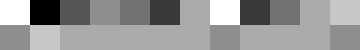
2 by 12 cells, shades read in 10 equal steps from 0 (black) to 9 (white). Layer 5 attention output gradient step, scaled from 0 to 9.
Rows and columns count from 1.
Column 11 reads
6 6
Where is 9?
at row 1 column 1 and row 1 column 8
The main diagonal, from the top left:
9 7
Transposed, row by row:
9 5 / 0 7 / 3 6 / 5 6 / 4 6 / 2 6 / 6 6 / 9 5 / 2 6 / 4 6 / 6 6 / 7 5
